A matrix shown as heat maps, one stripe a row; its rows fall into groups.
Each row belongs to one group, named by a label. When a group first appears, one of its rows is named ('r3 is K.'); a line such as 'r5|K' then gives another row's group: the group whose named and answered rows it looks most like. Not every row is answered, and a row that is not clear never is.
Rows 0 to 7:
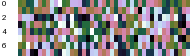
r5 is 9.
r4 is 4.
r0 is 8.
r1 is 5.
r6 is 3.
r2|9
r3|9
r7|5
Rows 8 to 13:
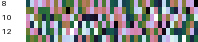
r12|4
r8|3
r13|9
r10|9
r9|5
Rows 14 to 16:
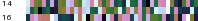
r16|3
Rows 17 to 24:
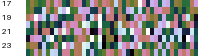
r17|5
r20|4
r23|4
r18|8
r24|3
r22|3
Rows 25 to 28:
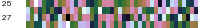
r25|9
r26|4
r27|5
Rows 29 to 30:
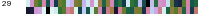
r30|3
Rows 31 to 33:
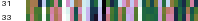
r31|4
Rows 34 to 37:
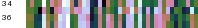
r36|8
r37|8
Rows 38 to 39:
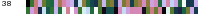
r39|4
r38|9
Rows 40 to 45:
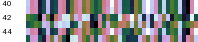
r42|8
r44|5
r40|5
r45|5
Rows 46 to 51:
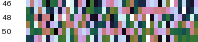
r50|8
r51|3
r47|9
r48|8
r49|3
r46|9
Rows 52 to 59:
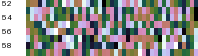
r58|9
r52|4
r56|5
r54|3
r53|3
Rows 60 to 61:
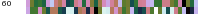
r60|5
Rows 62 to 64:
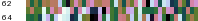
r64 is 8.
